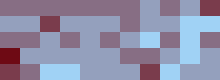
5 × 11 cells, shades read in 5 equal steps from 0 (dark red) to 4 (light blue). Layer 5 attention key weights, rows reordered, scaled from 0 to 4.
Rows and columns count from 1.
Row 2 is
3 3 1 3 3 3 2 3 3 4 4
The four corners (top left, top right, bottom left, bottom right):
2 1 1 3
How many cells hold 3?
24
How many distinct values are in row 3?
3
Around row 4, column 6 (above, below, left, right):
2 3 3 2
